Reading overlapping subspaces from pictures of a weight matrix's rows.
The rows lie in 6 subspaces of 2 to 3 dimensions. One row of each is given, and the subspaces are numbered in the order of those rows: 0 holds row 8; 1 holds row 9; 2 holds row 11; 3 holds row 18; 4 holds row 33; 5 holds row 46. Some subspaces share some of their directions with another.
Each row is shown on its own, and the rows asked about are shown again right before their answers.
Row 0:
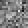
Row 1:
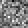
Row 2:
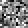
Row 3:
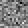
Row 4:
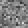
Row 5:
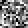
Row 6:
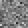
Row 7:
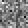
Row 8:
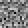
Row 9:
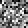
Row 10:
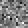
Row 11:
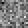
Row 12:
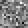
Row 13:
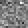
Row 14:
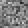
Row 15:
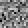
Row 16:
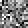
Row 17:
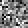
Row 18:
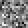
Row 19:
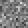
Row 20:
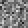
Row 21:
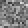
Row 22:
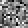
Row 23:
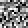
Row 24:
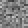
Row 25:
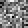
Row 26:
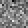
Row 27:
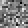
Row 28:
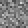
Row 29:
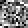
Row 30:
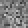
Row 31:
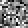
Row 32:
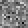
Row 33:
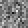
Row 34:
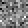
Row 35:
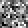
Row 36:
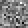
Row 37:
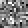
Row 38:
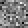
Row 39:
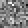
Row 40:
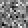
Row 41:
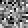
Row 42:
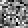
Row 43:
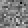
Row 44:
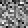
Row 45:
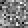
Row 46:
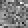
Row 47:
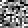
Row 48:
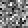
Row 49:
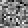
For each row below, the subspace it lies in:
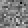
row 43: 4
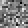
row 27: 4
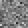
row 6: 5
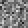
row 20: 4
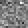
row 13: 1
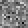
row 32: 4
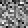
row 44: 1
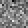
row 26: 1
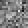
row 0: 4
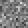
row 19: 0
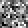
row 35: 3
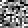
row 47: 2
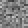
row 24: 2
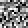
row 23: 0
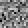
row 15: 0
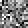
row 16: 5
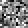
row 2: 0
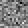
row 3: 3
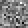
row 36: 4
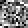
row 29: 5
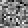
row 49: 3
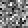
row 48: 2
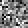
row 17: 5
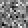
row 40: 3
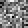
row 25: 2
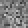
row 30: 4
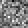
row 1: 1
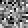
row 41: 1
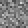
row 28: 1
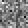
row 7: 2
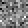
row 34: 2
